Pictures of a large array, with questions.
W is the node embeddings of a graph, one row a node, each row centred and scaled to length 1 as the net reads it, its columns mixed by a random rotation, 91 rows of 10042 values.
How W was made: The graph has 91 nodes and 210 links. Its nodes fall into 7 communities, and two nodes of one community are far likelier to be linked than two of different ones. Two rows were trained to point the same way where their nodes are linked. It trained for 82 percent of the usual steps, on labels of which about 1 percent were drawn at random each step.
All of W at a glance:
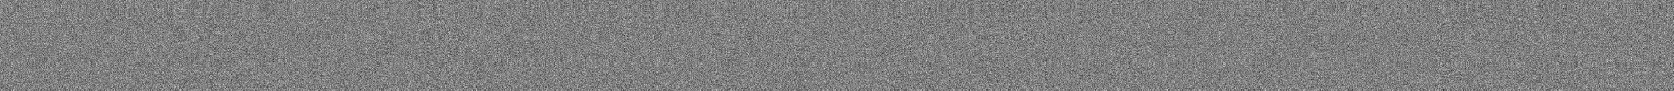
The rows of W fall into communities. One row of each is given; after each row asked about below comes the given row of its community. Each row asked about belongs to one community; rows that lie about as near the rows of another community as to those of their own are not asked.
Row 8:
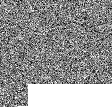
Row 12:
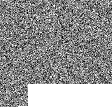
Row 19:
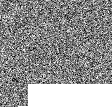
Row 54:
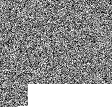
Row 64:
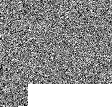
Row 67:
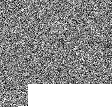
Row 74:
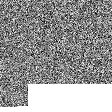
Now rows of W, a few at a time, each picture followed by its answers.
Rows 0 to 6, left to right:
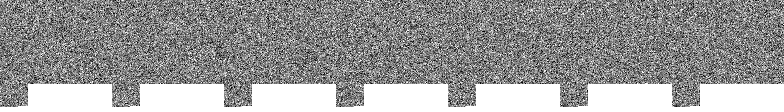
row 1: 67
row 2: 54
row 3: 54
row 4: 8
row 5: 54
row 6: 54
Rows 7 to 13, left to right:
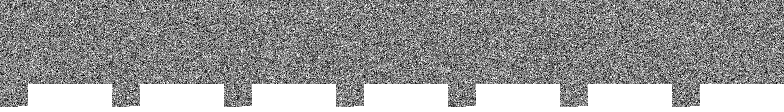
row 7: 64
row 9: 8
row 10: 74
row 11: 8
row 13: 8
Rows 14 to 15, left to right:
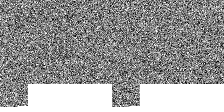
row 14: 19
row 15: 8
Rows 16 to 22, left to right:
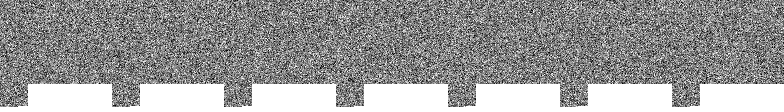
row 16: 12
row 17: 12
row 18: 64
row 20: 8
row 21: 8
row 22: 8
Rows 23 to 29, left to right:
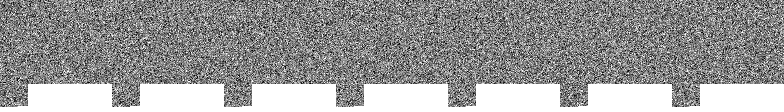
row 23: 54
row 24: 64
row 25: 19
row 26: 74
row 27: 19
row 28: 8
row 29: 54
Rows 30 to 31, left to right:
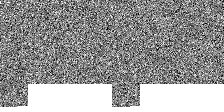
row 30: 19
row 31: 67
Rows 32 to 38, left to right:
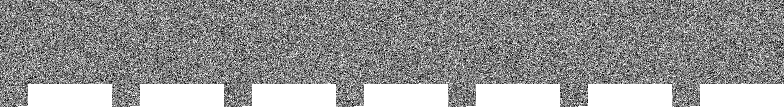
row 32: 64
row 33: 67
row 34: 19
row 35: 74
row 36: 67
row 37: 8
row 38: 67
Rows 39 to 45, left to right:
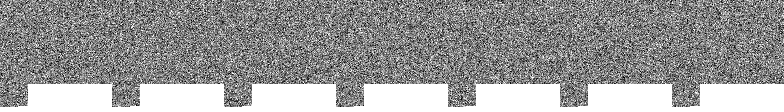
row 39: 67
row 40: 64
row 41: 74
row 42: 54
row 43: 8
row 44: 67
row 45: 12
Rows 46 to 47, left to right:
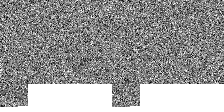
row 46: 54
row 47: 19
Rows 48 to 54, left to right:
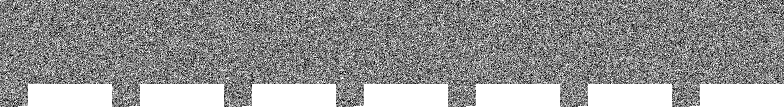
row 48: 74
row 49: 74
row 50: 12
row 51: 74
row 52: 64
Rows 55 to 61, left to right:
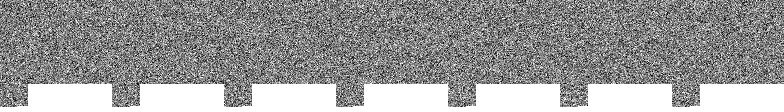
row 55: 54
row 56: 67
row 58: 19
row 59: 74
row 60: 12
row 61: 74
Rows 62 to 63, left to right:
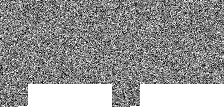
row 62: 64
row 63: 64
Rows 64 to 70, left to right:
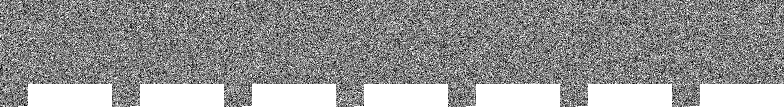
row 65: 12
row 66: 64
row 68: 54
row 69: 8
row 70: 74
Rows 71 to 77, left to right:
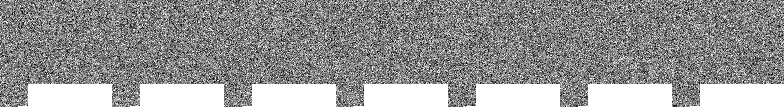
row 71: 12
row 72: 12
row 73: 67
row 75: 8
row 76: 12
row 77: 54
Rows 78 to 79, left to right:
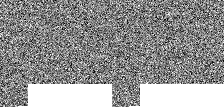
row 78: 8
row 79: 19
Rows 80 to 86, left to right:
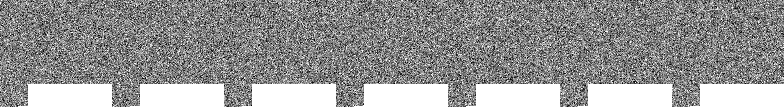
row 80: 74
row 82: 54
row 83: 64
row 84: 67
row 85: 74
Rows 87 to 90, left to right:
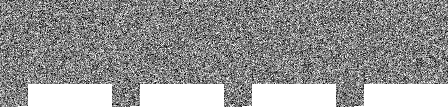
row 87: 19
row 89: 12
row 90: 12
